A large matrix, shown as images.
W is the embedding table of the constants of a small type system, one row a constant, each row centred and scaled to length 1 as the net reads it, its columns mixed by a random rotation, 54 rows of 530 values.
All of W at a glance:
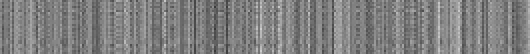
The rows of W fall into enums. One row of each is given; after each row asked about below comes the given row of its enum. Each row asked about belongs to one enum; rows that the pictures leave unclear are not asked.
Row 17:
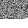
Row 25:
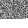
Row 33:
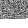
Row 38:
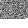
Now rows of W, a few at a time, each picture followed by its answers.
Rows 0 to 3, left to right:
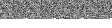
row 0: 25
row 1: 25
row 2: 17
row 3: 33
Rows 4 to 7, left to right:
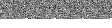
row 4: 25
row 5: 17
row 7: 33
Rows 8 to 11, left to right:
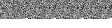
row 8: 25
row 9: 17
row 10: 17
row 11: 17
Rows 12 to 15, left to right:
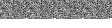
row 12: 25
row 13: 25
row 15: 25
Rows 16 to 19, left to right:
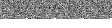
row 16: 33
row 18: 25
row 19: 33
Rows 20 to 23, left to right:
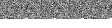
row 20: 17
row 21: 25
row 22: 25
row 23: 17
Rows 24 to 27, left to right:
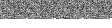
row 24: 33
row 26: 17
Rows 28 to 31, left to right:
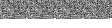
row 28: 33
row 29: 33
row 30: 33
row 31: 25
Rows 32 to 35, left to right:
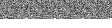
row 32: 17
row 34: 33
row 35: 25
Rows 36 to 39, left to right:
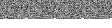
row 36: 17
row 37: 33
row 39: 33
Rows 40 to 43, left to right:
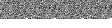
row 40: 38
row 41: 17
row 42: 38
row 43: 17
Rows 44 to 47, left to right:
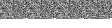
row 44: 25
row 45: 25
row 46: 25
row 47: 33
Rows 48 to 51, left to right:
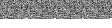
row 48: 17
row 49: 33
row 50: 33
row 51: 33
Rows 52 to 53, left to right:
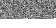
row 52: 25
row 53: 33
